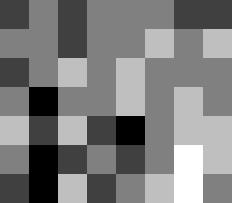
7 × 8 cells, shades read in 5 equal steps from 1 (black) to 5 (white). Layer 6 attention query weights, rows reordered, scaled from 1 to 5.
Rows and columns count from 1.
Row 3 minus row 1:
0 0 2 0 1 0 1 1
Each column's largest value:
4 3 4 3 4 4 5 4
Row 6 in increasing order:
1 2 2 3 3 3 4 5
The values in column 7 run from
2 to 5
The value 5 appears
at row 6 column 7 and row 7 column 7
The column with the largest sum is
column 7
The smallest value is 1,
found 4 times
